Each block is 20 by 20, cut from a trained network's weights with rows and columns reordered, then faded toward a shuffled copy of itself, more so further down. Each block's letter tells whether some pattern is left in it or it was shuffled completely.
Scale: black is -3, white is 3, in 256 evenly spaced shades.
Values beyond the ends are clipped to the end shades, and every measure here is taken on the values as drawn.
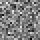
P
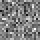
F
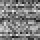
F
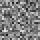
F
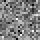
P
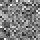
F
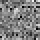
F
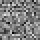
F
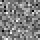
P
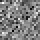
P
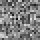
F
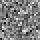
P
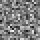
F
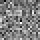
F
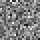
F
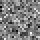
P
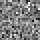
P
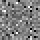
F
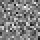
F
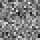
P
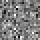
F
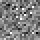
P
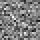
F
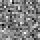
P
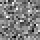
P
